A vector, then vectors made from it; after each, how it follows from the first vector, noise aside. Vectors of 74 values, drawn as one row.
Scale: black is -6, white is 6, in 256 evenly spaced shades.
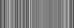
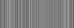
shrunk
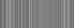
shrunk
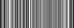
scaled up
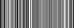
scaled up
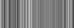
sign-scrambled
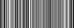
scaled up
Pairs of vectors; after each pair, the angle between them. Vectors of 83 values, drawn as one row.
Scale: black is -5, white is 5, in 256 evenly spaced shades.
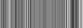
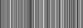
orthogonal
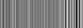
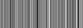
partly opposed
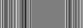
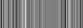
nearly opposite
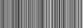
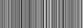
partly aligned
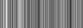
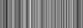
partly opposed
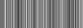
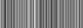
partly opposed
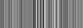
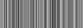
partly opposed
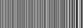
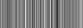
orthogonal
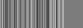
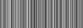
orthogonal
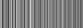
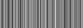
partly aligned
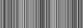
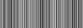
nearly parallel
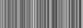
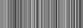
partly aligned
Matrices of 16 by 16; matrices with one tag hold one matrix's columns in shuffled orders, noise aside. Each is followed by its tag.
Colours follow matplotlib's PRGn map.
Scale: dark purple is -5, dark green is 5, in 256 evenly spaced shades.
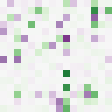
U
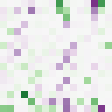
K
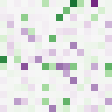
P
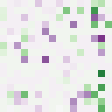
U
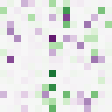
U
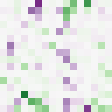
K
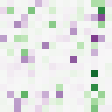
U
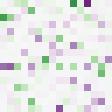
P
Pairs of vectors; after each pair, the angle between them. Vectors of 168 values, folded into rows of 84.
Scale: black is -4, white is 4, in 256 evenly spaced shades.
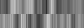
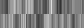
nearly parallel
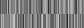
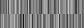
nearly parallel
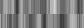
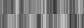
nearly opposite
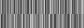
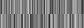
nearly opposite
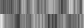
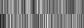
partly opposed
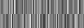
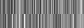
partly opposed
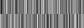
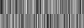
nearly parallel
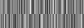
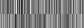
partly aligned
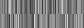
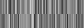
nearly opposite
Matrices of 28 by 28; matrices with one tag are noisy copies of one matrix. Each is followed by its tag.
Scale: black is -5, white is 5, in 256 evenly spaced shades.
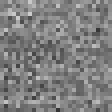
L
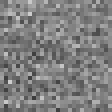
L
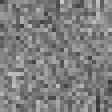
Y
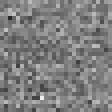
L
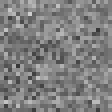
L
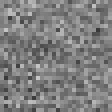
L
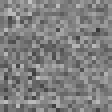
L
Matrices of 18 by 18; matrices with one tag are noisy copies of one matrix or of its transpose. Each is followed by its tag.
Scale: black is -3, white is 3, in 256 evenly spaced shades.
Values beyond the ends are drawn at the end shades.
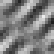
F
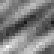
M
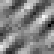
F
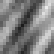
M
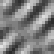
F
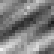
M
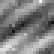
M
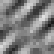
F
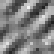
F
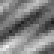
M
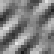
F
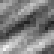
M
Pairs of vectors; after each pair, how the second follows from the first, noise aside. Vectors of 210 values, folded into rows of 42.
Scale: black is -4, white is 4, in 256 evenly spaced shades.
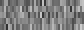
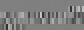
partly zeroed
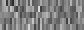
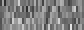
shuffled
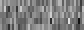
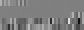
partly zeroed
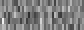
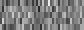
shuffled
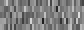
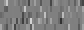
partly zeroed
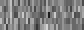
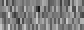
shuffled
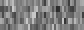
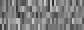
shuffled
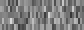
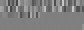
partly zeroed
